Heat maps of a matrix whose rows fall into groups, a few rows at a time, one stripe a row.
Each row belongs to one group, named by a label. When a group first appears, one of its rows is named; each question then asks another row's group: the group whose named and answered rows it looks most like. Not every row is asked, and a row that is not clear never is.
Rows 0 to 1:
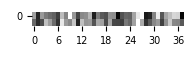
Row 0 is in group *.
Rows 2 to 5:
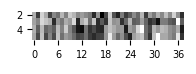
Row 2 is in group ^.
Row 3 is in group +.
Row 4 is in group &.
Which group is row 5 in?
&
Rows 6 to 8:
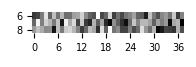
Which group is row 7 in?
+
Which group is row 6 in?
^
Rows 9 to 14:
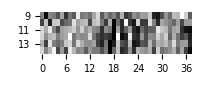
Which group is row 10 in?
+
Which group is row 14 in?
^
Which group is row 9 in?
*
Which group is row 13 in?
^
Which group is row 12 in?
^
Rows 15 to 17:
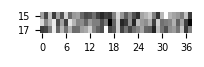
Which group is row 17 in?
^
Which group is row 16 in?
^
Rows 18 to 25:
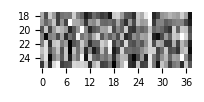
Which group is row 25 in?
+
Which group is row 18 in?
&
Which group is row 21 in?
*
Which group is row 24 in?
+
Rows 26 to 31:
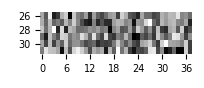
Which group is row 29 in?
^
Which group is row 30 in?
&
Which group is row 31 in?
+
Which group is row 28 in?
^
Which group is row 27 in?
&
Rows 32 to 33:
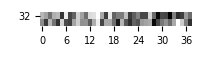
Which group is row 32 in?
+
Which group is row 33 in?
*
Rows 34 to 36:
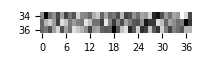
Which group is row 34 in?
*
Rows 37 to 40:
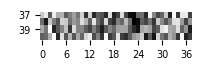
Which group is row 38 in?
^
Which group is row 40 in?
^
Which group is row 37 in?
+
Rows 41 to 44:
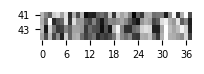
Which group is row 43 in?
&
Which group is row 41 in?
+
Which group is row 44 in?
&
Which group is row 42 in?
&
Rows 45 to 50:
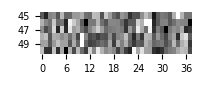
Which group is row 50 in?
*
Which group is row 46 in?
*
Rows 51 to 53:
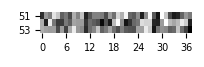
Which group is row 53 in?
*
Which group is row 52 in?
&
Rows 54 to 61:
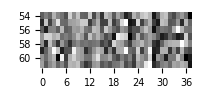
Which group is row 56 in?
*
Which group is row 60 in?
*
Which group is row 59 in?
+
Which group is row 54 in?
*
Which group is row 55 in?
+
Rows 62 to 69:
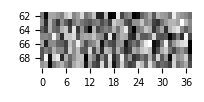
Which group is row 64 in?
&
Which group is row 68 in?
+
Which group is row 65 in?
+
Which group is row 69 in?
+
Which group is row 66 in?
*
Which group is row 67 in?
*
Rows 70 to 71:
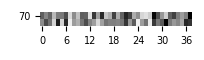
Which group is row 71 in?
*
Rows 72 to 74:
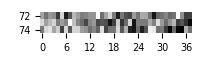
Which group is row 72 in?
*
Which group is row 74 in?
+
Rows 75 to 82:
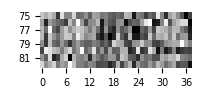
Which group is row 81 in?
&
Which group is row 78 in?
^
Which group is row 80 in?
+
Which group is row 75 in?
^
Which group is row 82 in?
^
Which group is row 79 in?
&
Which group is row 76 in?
*
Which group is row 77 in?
^
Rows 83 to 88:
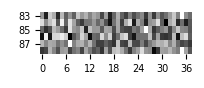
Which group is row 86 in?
+
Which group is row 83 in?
^
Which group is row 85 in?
*
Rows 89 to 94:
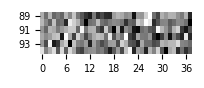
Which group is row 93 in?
&
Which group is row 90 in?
*
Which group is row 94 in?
^
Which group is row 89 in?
&
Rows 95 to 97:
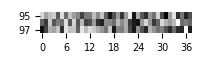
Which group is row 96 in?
&
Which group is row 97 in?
+
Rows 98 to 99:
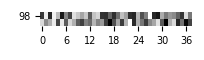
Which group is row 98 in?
+
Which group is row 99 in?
^
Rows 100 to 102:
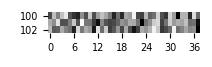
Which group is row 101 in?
&
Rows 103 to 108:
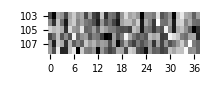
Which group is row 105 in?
^
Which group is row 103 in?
&
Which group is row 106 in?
&
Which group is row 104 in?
&
